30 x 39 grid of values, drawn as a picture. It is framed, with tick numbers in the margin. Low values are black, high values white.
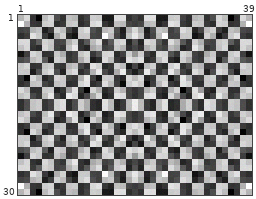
Histogram: two levels. Mirror symmetry: left to right and top to bottom. Slope: none. Seam: none. Grain: checkered.
